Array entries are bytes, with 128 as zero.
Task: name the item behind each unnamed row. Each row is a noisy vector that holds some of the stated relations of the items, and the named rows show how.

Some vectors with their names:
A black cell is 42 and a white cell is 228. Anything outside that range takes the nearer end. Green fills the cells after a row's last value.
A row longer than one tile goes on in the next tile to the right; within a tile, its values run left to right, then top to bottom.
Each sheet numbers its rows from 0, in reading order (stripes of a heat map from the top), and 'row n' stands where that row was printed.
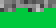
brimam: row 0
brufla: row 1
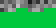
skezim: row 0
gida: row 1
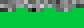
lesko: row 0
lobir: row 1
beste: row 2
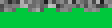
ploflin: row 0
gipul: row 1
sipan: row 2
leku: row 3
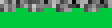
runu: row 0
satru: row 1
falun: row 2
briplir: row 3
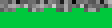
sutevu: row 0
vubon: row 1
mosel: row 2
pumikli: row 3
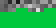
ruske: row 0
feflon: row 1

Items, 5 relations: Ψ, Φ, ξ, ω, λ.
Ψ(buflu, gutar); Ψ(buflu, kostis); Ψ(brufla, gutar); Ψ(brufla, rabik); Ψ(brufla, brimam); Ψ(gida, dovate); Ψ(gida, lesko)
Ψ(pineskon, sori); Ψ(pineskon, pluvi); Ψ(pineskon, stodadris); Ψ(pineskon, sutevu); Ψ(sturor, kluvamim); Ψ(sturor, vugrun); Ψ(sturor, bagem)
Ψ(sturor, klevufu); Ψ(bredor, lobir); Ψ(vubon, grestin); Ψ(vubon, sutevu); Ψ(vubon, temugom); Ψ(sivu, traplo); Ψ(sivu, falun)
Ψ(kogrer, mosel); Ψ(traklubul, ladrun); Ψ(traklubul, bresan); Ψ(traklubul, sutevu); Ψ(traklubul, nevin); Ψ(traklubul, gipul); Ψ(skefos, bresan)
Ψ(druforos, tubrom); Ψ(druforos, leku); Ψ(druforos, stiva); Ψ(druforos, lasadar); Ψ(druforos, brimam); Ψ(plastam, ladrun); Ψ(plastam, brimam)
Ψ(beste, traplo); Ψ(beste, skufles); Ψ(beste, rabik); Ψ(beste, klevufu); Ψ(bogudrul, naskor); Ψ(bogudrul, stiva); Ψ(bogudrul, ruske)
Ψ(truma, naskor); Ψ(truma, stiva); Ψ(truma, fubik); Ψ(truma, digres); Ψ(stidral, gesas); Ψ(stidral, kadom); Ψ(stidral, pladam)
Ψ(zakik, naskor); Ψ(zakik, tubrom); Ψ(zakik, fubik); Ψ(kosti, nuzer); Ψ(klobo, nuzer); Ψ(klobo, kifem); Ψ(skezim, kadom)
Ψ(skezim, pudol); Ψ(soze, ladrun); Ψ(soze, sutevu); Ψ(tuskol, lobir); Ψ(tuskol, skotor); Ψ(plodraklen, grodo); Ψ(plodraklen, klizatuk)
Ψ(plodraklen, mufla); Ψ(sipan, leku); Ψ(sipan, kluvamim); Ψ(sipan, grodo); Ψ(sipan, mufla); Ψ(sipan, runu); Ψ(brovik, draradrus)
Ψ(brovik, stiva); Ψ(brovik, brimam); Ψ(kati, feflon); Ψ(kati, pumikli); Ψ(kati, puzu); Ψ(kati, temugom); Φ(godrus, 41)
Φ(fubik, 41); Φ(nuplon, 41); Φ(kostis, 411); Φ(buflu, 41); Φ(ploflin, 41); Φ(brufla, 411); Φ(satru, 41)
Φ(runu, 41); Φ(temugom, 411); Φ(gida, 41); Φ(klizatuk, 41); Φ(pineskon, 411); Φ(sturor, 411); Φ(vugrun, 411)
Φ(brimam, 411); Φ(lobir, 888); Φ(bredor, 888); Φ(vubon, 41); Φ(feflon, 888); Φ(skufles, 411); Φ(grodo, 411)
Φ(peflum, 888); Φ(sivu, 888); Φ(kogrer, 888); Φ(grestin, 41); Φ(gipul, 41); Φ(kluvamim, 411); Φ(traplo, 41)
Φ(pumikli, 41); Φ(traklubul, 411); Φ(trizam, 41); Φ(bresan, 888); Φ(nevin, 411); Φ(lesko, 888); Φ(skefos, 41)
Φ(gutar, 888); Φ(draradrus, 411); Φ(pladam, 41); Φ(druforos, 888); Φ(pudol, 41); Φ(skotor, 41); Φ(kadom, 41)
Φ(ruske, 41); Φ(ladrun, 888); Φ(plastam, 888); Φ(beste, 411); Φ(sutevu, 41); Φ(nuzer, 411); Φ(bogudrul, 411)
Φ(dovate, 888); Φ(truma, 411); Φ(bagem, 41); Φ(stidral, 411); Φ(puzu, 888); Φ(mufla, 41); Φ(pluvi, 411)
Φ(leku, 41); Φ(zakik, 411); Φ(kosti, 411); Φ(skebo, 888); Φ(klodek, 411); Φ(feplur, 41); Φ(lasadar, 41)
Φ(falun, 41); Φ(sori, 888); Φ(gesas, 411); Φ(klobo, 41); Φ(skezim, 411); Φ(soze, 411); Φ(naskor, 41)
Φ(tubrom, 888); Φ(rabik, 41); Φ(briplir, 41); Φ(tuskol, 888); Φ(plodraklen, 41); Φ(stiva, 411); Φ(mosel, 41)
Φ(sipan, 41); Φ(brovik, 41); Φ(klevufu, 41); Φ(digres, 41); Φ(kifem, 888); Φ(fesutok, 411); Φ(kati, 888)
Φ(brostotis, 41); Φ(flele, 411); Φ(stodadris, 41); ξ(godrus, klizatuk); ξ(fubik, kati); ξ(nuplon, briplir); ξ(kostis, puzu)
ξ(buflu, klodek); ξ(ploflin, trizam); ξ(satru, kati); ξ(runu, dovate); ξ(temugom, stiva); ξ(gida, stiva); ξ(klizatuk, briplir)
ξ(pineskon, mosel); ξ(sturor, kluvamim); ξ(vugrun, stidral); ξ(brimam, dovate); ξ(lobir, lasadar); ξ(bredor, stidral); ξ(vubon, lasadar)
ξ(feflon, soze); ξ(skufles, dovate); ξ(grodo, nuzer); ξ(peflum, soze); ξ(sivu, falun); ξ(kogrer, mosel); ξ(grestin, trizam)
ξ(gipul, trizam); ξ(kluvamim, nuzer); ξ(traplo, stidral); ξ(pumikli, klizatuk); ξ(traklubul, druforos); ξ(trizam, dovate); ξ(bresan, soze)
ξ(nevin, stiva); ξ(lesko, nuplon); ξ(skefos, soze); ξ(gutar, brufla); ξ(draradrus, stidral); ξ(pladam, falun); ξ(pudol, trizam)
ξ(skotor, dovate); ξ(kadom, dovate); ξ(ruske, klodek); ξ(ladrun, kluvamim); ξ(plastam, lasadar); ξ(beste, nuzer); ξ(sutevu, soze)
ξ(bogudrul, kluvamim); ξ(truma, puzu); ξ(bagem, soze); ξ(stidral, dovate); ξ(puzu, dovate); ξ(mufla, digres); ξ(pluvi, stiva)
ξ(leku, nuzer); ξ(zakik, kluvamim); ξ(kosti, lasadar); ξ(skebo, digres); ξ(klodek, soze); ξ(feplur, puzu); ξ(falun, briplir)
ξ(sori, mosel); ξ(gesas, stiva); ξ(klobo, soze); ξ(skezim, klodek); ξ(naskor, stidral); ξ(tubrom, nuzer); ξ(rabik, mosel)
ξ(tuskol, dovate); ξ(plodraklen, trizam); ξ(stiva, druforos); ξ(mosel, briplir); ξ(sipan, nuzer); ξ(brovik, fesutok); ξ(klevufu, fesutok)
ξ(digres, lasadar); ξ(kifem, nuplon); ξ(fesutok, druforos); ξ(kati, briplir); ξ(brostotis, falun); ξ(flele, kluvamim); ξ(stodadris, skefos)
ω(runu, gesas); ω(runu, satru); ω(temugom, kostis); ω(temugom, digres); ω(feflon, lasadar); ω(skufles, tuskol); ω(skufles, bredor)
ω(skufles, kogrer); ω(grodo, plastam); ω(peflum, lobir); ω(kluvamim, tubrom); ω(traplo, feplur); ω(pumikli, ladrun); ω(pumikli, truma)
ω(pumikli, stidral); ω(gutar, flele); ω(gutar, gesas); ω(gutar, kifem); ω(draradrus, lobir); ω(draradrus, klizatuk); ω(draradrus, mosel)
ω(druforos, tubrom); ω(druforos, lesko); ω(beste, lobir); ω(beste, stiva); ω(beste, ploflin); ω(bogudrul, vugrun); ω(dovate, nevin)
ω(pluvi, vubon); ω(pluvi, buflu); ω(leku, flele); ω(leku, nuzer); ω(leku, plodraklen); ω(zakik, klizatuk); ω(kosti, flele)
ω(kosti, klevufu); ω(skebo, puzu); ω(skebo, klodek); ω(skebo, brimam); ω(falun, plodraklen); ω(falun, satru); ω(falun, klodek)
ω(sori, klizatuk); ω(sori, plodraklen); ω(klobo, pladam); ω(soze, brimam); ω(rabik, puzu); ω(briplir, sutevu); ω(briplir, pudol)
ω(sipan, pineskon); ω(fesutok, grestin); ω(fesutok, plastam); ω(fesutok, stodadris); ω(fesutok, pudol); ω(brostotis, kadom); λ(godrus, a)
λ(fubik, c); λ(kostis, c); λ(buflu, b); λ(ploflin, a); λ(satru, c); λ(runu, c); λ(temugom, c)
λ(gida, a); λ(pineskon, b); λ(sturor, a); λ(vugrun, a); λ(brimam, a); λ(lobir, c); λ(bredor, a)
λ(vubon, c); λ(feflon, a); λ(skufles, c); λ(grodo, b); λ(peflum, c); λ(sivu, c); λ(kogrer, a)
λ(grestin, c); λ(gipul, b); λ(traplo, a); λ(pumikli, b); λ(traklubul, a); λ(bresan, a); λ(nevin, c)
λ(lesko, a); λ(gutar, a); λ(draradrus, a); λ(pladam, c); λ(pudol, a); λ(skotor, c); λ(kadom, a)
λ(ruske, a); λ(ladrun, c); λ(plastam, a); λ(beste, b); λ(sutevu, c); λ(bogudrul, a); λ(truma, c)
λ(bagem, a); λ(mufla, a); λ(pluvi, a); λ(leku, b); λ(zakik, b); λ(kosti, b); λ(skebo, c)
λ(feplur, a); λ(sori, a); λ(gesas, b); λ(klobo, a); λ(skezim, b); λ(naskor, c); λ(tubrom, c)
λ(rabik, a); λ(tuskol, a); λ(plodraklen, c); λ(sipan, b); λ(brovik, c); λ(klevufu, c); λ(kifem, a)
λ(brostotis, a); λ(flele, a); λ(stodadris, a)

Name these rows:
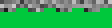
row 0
peflum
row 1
gutar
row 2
truma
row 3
skebo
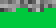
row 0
temugom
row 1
pineskon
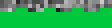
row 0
klobo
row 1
stiva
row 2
sivu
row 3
bogudrul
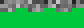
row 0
sturor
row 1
trizam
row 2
traplo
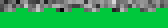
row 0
nuplon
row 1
skefos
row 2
sori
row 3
flele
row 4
dovate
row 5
pluvi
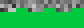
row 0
klodek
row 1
skufles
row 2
traklubul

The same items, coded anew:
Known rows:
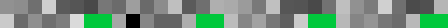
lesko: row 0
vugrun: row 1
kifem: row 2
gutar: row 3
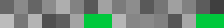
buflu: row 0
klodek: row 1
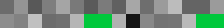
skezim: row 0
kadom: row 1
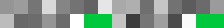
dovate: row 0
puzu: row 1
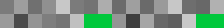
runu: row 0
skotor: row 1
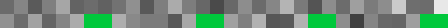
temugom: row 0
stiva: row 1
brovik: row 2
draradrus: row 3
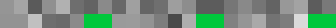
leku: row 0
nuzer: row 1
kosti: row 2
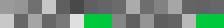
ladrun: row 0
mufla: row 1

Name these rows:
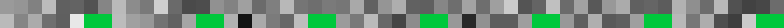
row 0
lobir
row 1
sori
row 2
plodraklen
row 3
klevufu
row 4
traplo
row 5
sutevu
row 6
kogrer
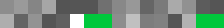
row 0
plastam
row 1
falun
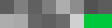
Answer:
briplir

